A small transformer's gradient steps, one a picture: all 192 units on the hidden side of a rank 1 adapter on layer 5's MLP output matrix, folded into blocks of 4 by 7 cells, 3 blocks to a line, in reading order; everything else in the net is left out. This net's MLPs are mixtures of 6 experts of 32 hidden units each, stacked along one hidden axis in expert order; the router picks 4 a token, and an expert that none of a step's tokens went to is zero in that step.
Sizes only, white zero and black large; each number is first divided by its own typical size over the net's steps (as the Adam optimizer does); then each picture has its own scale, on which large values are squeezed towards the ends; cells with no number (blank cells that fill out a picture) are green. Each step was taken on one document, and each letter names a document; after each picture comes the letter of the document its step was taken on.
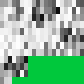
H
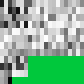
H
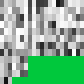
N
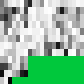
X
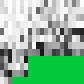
N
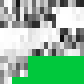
H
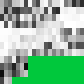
H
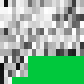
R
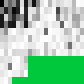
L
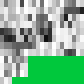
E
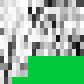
N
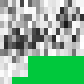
E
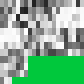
H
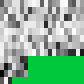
R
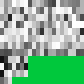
R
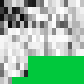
L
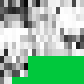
L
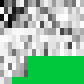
L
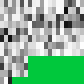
E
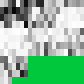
R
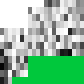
N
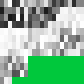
H
